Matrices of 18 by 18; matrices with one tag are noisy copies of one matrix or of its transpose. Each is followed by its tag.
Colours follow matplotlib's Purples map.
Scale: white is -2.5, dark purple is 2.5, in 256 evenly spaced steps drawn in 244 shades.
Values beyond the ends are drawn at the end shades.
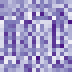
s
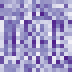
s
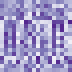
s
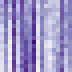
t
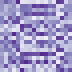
s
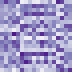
s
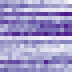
t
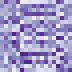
s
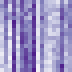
t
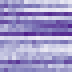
t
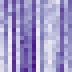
t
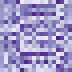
s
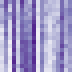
t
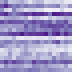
t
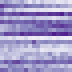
t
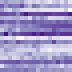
t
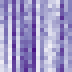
t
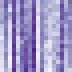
t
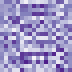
s
